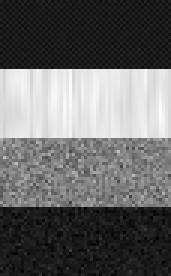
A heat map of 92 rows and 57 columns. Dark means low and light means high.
It is made of 4 by 1 panels. Panel 1,1: very low, checkered, faint in contrast. Panel 2,1: very high, streaked downward, faint in contrast. Panel 3,1: middling, fine-grained. Panel 4,1: very low, fine-grained, faint in contrast.
